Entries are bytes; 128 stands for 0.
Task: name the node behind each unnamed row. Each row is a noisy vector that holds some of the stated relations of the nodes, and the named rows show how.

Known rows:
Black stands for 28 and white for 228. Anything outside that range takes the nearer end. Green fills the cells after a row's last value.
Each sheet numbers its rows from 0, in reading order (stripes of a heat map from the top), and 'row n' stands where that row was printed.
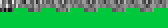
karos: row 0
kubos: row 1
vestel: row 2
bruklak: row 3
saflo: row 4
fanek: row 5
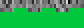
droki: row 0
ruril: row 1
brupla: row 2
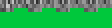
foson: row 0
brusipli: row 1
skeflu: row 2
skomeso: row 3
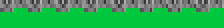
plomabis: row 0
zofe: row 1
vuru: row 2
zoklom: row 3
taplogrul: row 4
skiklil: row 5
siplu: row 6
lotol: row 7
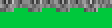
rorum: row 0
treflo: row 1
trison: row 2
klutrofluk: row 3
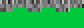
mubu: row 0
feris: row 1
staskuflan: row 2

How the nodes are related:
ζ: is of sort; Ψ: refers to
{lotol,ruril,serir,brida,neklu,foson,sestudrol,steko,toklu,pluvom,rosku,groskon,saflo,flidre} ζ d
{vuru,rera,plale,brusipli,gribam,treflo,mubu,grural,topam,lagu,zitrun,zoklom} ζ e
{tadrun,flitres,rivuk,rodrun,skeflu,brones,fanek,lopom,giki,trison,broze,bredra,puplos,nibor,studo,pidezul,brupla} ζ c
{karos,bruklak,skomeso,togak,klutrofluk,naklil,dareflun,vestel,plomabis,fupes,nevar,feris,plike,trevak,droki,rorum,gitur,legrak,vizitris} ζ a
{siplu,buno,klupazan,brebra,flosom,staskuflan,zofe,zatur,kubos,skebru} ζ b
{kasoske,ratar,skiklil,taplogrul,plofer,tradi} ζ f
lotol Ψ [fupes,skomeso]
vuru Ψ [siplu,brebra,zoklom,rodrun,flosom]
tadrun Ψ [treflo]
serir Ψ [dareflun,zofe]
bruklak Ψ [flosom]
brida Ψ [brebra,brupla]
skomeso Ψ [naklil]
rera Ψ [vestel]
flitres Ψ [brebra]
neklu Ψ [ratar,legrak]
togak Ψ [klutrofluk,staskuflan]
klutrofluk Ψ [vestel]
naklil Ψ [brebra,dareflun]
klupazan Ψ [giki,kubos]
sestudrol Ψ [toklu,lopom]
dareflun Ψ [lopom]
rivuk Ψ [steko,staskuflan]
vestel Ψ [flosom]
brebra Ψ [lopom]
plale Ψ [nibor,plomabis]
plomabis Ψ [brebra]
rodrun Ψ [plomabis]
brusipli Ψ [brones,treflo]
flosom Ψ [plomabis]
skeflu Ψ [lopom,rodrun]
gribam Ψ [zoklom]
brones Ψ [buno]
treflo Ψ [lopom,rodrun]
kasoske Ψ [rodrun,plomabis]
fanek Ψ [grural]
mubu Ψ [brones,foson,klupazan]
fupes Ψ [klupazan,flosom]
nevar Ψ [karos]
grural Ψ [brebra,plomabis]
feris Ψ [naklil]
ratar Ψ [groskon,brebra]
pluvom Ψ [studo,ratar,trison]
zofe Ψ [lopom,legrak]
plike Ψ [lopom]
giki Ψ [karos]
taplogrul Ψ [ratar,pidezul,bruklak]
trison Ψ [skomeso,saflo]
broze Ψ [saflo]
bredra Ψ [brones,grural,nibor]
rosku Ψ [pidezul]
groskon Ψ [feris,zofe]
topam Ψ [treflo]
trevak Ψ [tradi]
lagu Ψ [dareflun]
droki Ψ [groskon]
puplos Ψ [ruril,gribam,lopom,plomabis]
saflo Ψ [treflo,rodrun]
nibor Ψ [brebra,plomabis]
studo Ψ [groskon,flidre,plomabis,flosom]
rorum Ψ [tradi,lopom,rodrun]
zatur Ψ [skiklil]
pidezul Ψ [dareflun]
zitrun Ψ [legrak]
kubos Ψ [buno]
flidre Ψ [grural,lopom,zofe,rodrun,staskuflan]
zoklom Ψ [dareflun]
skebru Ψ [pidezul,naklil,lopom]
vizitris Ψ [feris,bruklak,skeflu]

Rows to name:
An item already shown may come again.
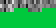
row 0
trevak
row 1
flidre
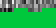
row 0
karos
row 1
buno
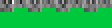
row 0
sestudrol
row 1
flosom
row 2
flitres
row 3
fupes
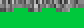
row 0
klupazan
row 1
foson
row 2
rorum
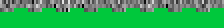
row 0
brida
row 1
tradi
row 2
steko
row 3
skiklil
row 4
klutrofluk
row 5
tradi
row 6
brones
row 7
togak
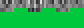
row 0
broze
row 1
giki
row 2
brebra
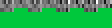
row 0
skeflu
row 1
flidre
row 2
toklu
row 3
toklu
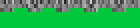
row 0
lopom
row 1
brida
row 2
mubu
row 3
togak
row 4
zatur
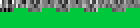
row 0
nevar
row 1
rosku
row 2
zitrun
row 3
rivuk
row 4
rodrun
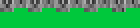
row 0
rosku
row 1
kasoske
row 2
plike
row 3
lotol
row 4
legrak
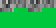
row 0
rera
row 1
bredra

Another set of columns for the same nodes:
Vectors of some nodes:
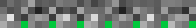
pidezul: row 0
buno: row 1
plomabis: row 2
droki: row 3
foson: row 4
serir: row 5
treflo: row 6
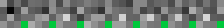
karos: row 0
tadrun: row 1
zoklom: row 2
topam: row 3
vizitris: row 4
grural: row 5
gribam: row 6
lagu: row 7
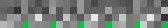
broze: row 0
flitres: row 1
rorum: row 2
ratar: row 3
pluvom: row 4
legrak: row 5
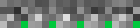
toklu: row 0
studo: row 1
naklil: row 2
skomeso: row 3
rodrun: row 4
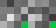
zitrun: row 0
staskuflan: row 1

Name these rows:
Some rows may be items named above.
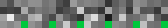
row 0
brupla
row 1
klutrofluk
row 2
skiklil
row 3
lopom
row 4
puplos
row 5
toklu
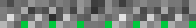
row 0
zitrun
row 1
tradi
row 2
rorum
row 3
mubu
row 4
neklu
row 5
trevak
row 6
rorum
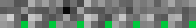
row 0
flosom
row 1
steko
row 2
karos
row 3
steko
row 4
flidre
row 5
rera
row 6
rivuk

